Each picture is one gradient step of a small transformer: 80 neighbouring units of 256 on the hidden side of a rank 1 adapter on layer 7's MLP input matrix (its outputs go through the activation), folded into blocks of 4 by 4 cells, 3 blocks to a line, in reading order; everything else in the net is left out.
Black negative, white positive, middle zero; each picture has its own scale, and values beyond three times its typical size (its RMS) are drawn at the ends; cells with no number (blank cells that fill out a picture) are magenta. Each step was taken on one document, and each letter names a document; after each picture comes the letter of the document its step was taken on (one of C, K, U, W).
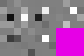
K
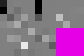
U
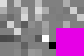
K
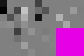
U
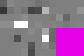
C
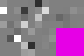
C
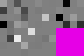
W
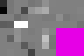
C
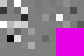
W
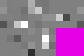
C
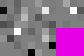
K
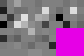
W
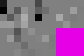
U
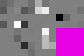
C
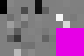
U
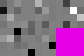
K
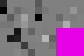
U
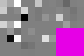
W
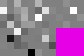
K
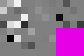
W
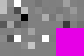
W
